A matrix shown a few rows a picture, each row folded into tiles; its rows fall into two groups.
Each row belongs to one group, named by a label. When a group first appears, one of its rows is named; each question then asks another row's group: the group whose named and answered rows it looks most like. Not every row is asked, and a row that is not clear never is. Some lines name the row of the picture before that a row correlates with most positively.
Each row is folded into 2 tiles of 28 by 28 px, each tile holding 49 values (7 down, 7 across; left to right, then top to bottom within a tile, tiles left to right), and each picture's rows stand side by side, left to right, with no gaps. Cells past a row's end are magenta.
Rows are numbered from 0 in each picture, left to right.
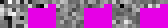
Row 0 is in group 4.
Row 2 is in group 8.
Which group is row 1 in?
4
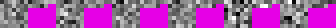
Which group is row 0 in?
4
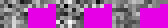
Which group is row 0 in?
8
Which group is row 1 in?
8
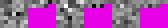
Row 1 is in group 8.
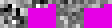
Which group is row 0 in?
8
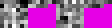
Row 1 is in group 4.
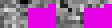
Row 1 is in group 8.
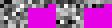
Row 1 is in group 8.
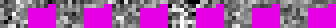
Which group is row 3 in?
8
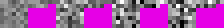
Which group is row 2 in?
4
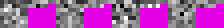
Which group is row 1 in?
8
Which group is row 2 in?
8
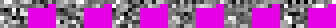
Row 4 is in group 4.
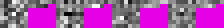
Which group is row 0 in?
4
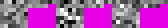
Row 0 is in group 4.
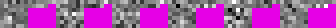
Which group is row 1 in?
4
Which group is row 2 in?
4
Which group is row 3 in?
8
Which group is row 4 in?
8
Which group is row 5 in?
8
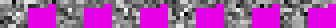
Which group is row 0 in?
4
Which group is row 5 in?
8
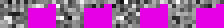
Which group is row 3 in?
4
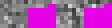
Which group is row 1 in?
8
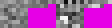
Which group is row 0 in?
8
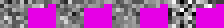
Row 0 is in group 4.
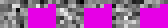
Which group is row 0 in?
8
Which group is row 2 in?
8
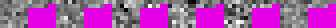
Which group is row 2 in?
8
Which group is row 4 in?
8
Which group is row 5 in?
8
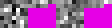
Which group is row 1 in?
4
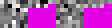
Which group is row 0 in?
8
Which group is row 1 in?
8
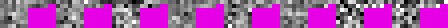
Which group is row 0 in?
4
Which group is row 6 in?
8
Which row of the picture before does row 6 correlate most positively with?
1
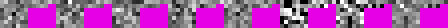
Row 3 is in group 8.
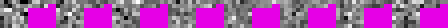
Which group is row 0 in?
8
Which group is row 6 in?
4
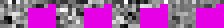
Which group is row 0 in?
4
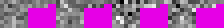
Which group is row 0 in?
8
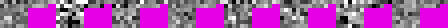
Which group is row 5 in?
8
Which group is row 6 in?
4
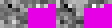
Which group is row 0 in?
8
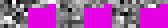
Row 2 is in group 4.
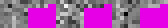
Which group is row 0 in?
8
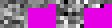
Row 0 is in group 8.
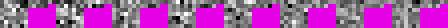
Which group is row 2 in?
4
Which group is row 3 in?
4
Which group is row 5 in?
8
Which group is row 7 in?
8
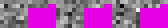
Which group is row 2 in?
8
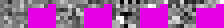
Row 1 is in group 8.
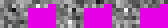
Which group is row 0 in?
8
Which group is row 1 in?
8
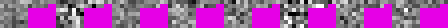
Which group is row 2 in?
4
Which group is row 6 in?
4
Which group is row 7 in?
8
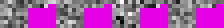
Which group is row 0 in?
4
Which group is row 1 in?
8
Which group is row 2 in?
4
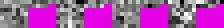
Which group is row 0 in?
8
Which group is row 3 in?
4
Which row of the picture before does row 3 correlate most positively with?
2
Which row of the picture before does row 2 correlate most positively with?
2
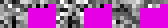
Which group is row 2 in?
8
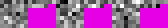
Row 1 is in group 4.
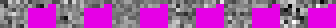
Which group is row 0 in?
4
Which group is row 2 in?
8
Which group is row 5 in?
8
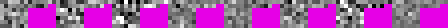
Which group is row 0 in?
4
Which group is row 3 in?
8
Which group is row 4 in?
4
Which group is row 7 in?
4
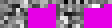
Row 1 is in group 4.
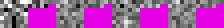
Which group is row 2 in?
8
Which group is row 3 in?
4
